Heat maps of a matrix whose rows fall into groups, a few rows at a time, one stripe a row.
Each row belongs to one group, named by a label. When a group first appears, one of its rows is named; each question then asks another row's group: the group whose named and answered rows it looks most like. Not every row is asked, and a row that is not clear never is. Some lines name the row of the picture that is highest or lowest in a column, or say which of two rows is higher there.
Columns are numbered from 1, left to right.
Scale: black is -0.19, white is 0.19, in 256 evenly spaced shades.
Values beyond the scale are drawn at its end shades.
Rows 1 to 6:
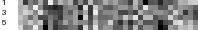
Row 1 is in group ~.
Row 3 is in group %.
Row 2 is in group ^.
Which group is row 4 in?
^
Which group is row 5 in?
%
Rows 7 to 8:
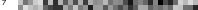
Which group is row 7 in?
~
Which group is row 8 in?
%
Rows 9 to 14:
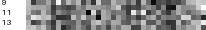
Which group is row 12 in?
%
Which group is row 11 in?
^
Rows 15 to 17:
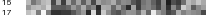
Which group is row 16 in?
%
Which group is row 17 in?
^
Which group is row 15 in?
~
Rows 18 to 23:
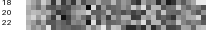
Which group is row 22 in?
^
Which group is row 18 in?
~
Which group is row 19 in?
^
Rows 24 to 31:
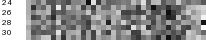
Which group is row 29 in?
^
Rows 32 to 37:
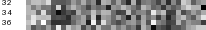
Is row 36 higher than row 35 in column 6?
No
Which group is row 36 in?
^
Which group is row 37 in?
~
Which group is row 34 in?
^
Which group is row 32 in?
%
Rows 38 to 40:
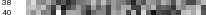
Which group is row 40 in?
~
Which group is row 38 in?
%
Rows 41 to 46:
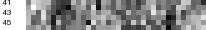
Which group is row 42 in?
%
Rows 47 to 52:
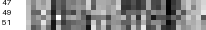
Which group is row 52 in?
^
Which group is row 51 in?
^
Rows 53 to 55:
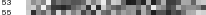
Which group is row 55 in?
~
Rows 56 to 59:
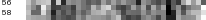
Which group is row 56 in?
~
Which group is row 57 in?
^
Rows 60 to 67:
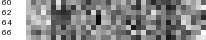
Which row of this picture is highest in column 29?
63
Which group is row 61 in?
~
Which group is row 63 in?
%
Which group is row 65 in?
~
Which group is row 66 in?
^
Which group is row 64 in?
%
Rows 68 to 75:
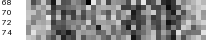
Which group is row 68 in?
^
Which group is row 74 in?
%
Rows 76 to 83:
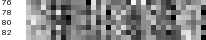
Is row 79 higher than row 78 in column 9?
No
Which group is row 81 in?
~
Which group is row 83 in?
~
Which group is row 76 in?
^
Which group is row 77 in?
^
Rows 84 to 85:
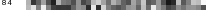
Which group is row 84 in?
^
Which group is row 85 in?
^
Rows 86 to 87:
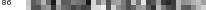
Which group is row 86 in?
^
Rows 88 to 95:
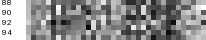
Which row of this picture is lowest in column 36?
92
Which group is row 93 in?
^
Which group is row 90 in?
~
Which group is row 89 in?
~
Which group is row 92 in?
^
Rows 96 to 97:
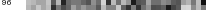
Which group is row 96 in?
~
